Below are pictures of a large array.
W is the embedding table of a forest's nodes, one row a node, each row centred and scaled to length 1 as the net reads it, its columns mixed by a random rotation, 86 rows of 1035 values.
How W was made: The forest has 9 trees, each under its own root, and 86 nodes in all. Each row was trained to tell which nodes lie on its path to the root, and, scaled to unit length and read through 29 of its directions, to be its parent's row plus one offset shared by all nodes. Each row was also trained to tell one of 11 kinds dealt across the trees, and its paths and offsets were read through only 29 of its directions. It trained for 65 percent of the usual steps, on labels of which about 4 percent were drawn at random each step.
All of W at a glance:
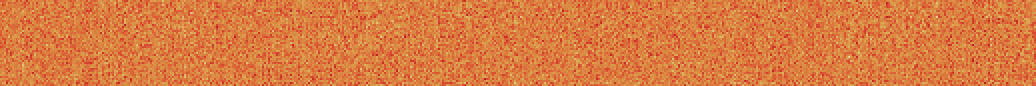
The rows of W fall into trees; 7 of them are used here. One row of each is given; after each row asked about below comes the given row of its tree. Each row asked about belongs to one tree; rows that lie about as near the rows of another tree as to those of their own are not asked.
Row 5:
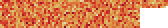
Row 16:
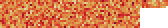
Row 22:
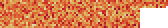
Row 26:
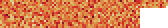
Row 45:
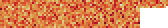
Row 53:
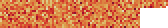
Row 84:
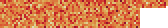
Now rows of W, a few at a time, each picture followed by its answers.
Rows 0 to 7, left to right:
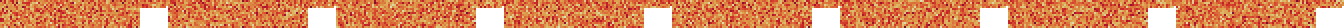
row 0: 16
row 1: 84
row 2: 53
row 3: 5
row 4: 16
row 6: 5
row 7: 26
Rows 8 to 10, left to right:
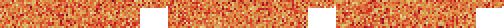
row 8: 22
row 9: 5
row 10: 22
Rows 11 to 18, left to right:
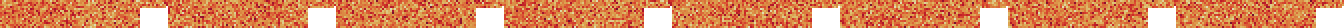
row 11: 22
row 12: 84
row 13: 84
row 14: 53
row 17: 53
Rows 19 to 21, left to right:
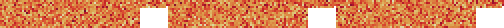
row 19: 22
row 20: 22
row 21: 53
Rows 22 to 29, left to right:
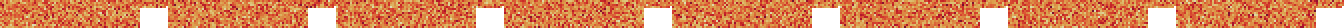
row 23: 16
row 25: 84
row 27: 84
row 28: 5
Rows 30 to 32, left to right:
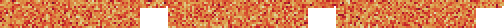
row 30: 16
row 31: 22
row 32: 26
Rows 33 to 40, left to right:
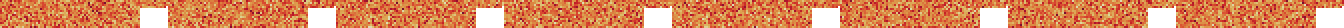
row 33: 84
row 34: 16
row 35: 26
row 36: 53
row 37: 22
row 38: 84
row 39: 26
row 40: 53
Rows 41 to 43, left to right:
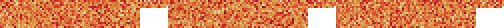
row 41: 84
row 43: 84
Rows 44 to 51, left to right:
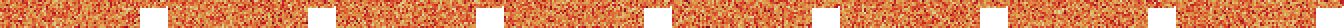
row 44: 45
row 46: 5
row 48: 16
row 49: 26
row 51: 53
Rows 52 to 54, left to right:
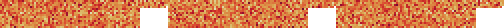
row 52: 5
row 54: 26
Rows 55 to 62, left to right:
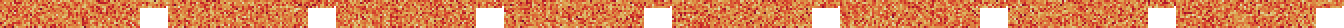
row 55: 26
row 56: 16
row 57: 84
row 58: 53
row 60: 45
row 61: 53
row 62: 5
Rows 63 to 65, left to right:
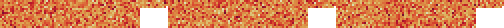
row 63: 5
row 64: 84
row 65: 22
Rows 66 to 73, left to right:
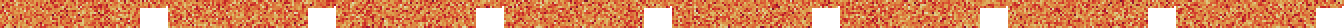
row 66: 84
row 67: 22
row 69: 53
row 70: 84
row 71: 5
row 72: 22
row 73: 53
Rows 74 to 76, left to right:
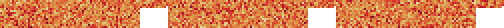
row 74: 22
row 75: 22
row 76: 16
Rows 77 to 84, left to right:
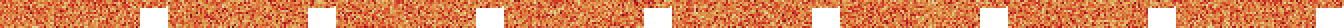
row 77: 84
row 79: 53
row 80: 16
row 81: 26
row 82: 22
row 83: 53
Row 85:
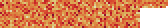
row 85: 22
